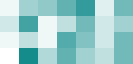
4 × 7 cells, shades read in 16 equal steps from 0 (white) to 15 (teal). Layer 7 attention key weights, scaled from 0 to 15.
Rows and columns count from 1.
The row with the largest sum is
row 4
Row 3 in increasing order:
1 1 3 4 8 9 11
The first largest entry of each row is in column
5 2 4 2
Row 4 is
0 15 5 10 6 4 9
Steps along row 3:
up down up down down up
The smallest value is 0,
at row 4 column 1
